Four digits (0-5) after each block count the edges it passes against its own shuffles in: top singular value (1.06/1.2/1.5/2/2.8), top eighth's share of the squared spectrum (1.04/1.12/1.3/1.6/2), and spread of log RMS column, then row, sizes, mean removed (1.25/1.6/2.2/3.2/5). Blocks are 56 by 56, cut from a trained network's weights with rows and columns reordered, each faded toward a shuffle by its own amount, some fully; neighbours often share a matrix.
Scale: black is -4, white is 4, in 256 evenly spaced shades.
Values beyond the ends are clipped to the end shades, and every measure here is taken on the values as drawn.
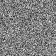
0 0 0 0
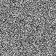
0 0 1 0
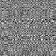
4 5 1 3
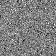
1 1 0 0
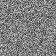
0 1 0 0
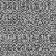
4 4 1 2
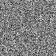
0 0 0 0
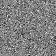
0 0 0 0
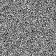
1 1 0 0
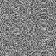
4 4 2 1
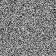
2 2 0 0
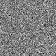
3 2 0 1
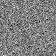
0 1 0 0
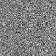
3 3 1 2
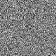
3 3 1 1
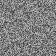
0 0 0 0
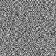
4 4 0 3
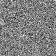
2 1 0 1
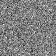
1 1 0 0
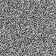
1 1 0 0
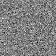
2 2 0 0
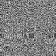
4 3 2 2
